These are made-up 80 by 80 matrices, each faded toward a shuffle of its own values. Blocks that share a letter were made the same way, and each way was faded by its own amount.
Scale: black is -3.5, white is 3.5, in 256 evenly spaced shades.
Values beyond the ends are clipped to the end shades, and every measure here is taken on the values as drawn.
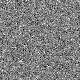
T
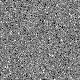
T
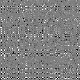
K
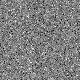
T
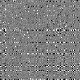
K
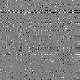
K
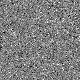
T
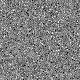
T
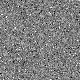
T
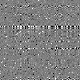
K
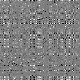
K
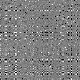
K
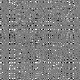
K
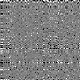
K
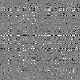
K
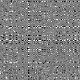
K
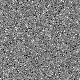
T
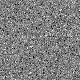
T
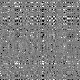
K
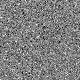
T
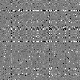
K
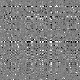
K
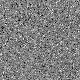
T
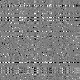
K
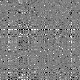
K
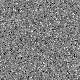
T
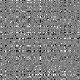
K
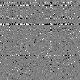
K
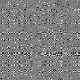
K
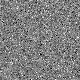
T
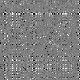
K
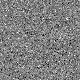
T
